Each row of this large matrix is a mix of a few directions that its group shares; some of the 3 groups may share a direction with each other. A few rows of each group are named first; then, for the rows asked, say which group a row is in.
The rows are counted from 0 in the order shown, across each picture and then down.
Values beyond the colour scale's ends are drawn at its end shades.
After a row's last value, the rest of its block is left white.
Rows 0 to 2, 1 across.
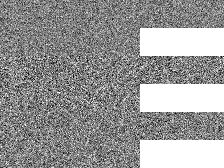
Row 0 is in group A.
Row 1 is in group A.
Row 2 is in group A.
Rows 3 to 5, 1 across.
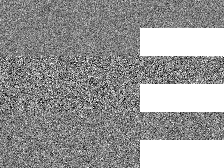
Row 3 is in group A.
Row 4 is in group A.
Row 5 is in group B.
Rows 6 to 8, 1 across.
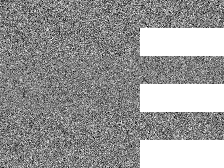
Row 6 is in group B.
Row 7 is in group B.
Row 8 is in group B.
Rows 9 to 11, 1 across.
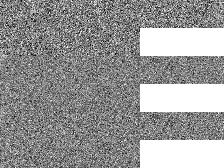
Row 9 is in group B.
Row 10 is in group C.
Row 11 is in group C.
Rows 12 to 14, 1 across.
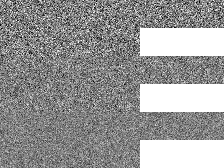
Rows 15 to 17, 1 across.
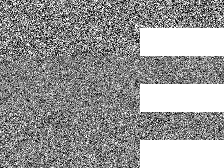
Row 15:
A
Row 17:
A
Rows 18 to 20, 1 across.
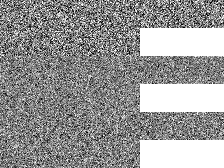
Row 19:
A
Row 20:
C
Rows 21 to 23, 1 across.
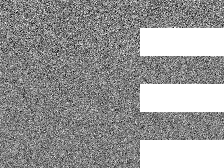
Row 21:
A
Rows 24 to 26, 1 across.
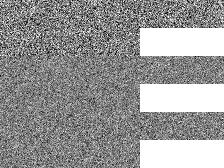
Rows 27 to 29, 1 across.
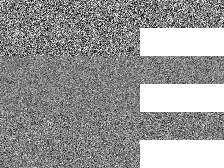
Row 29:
B
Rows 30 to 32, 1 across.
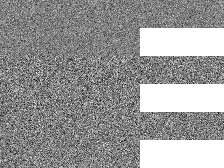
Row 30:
B
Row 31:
C
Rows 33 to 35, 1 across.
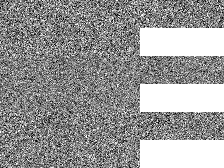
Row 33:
C
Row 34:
A
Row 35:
A
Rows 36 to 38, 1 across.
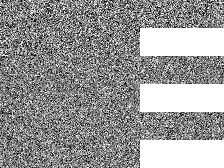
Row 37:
C
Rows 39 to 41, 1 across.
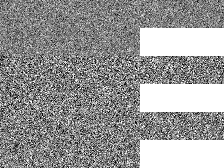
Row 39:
C
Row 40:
C
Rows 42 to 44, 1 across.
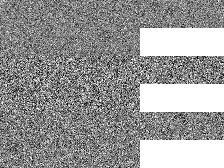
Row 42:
C
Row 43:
C
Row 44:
B
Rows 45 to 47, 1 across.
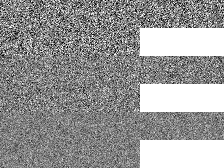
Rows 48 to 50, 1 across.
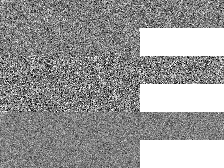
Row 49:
B
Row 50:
C
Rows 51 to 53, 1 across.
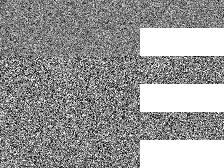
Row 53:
C
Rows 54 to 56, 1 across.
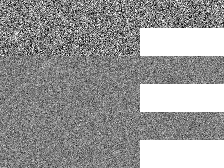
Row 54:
B
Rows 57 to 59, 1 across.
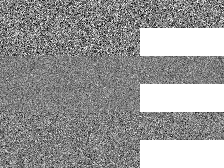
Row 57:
C
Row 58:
B
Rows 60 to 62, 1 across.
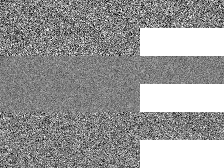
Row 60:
B
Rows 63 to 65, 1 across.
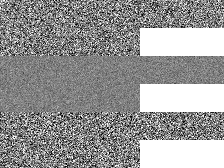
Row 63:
C
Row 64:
A
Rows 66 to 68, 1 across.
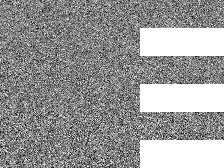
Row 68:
A
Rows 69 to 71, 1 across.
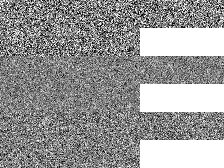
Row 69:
C
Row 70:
B
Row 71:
A
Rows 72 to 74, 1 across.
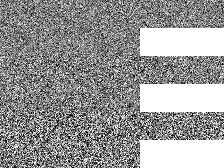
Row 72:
B
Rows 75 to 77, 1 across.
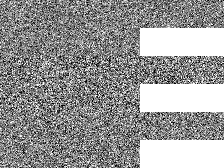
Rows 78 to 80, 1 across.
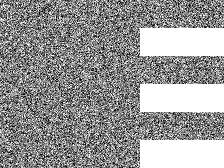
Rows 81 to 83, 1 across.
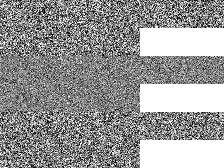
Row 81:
A
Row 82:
B
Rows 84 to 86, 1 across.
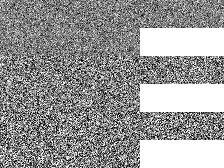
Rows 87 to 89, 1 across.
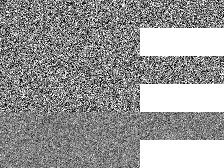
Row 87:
C
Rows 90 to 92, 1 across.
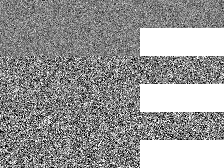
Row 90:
B
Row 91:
C
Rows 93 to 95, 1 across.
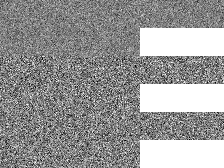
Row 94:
B
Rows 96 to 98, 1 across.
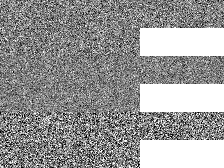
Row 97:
B
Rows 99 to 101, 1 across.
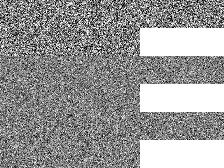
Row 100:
B
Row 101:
C
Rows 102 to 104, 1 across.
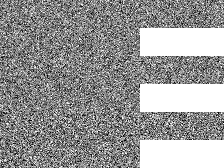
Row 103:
B
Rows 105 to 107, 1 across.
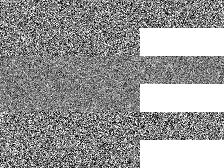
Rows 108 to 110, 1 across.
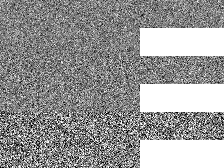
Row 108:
C
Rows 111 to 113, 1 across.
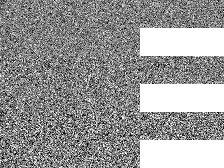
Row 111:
C
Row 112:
A
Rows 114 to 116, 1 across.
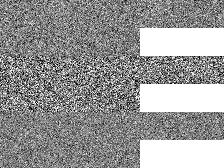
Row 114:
A
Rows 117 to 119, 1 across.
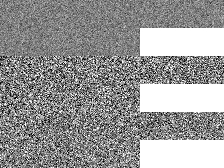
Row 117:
B
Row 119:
A
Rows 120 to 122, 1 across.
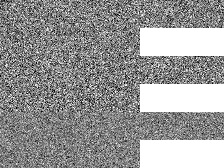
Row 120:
B
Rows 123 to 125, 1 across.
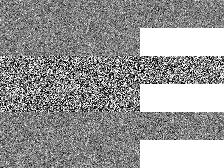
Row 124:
B
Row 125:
A
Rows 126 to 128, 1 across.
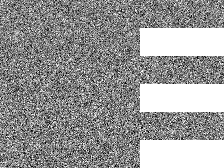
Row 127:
C
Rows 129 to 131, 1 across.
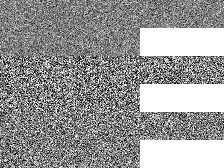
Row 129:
A
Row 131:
C
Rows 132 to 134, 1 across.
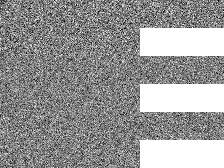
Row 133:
C
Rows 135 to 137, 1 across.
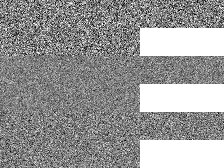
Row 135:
C
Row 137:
C
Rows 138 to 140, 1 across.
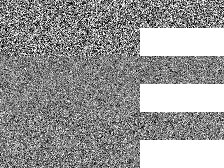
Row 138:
C
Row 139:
A
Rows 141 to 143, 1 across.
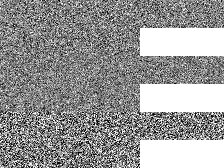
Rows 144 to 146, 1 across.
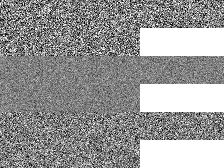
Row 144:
A
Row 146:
A
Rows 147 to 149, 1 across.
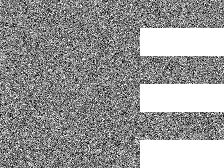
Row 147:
B
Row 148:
C
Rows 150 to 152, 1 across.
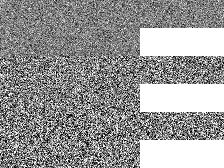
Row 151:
A
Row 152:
C
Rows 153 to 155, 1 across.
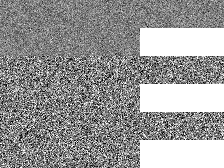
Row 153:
B
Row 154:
C
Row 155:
B
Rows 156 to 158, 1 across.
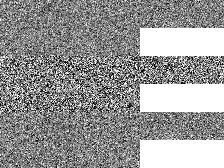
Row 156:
A
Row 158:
A
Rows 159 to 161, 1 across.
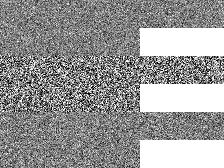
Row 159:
B
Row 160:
B
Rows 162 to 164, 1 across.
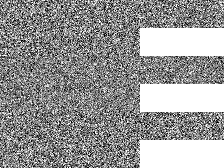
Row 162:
B
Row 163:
B
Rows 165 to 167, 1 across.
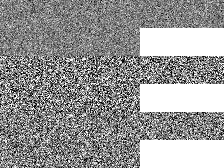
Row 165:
B
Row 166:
C
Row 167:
C
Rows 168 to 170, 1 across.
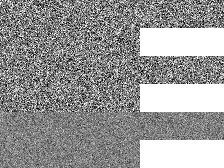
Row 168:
A
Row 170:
B
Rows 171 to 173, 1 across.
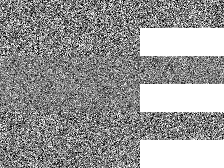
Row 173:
A
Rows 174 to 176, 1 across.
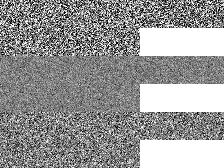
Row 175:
A
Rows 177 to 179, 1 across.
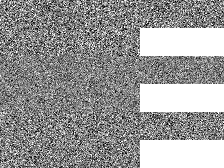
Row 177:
A
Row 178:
A
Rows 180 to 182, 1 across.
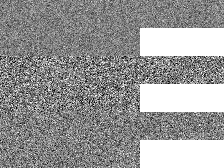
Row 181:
A
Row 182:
A
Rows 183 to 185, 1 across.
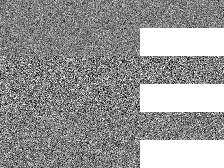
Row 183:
C
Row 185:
A
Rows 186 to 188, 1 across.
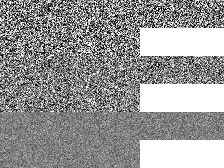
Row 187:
A
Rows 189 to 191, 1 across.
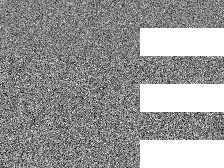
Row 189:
C
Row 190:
A
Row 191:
B
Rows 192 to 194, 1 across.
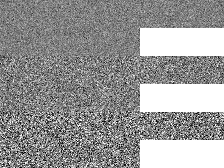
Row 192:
B
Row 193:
B
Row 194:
B
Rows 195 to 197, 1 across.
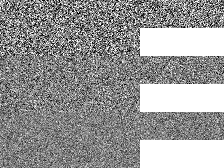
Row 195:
B
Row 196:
C
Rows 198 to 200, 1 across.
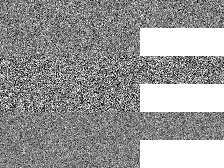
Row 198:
C
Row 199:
A
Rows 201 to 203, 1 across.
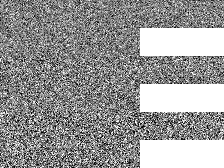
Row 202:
A
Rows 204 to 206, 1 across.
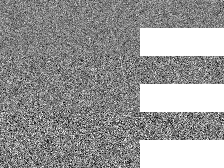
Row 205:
B
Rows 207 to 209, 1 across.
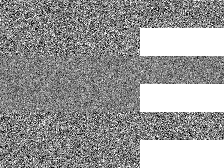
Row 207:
A
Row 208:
C
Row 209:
A
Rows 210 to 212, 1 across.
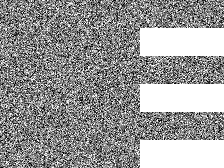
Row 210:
C
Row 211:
A
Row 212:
A
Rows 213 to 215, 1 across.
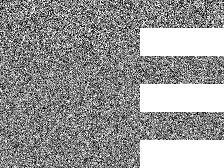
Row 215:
C
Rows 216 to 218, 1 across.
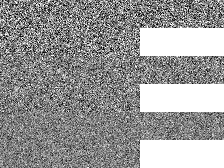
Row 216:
A
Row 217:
B
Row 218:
B
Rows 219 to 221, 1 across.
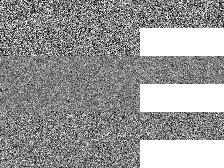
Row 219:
B
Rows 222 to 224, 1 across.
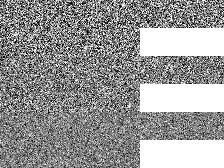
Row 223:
C
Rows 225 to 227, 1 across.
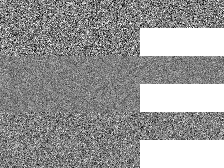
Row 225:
C
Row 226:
A
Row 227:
C
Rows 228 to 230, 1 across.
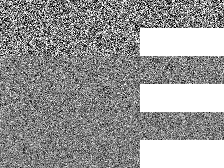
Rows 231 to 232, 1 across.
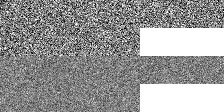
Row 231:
C
